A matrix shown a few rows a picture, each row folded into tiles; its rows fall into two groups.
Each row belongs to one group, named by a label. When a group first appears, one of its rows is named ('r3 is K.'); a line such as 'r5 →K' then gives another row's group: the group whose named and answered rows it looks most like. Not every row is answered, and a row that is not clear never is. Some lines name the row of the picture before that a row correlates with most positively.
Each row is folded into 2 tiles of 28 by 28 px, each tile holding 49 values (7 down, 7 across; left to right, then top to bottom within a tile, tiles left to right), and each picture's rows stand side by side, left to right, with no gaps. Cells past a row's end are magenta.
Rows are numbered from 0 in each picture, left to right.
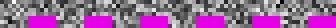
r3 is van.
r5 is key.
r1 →van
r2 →van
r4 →van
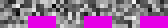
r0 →van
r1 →van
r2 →key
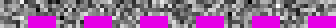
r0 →key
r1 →key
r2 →van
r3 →van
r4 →key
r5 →van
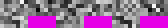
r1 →van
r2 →key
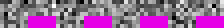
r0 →key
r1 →key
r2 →key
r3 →key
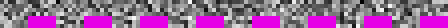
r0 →van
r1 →key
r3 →key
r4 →van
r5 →key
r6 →key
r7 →van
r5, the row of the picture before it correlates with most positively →2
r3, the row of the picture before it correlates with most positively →2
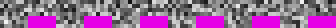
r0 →van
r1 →van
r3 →van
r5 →key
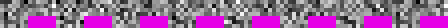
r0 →key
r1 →key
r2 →van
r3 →key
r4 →key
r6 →key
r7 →key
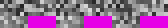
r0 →van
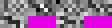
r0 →key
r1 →key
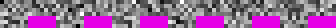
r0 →key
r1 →van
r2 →key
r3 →key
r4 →van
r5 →van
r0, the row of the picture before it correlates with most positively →1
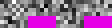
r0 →key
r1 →van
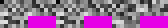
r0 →key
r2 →van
